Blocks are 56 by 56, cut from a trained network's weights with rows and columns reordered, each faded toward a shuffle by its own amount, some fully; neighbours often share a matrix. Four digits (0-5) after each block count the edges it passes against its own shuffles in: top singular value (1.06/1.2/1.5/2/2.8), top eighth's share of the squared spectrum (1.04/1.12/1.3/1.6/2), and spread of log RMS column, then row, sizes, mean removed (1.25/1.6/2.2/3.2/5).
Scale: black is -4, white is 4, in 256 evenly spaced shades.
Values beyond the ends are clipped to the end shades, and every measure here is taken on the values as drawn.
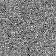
2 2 0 1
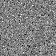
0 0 0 0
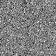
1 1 0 0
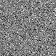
0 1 0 0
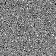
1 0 0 0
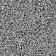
0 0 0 0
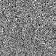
2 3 1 1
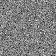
0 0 0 0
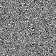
0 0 0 0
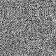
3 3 1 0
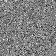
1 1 0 0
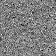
1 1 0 0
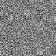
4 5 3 2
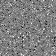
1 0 0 0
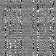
3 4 4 0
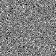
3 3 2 1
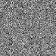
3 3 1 2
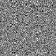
3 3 2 1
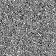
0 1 0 0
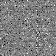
1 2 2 0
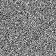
2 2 0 0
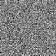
3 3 1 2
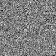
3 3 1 0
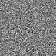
3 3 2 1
